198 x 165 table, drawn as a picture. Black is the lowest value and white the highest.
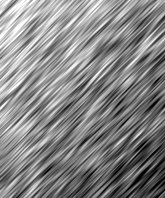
Grain: diagonal, up to the right. Ninth with the highest average: top left. Odd rows or columns: none. Histogram: bell-shaped. Slope: up to the top left. Ninth with the lowest average: bottom right.
